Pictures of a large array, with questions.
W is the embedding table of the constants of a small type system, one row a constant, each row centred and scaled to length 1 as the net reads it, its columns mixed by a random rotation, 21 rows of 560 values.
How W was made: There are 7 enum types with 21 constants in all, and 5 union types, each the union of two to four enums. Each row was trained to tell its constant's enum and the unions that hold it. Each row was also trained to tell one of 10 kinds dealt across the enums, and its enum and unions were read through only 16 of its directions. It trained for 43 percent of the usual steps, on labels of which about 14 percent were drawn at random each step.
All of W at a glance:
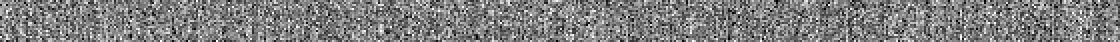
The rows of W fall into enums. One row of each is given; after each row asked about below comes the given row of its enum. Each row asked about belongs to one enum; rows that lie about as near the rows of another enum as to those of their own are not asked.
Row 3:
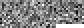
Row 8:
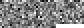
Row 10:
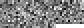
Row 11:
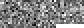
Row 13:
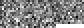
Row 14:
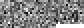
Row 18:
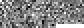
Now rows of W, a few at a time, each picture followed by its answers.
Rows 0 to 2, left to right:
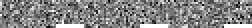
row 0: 3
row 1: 3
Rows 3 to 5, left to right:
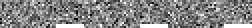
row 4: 18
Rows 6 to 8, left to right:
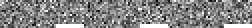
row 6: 11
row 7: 18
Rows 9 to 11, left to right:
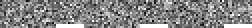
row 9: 13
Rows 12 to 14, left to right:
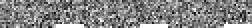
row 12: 10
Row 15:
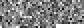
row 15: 13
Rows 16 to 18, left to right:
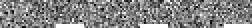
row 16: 14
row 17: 8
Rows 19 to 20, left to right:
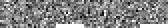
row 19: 8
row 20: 13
